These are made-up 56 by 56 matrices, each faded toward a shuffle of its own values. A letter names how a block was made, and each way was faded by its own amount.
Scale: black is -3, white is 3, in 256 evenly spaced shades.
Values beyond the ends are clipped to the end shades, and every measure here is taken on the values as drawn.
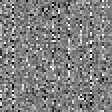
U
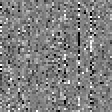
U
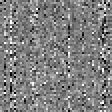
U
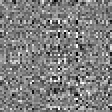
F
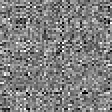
F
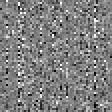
U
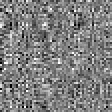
F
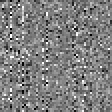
U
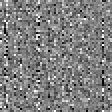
U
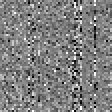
U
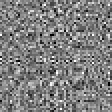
F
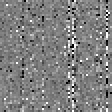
U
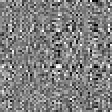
F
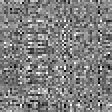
F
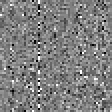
U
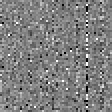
U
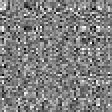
F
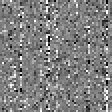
U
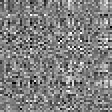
F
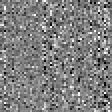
U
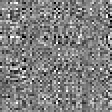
F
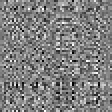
F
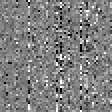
U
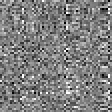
F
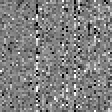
U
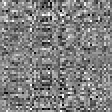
F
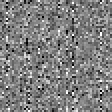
U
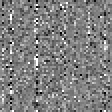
U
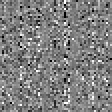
U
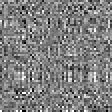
F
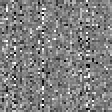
U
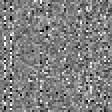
U
